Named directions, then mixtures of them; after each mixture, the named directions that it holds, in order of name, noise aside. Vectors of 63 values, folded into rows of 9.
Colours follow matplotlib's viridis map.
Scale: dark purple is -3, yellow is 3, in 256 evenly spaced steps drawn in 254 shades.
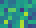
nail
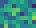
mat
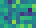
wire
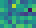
wire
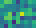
mat, wire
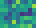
wire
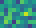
nail, wire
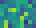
mat, nail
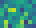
mat, nail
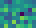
mat, wire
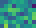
mat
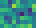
wire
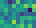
wire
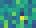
mat, nail, wire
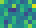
mat, nail, wire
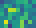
mat, nail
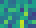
nail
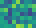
wire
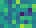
wire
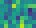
nail, wire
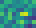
mat, nail, wire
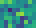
mat, nail, wire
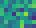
mat, nail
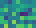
mat, wire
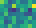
mat, nail, wire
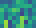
mat, nail, wire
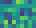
mat, nail, wire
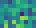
mat, nail, wire
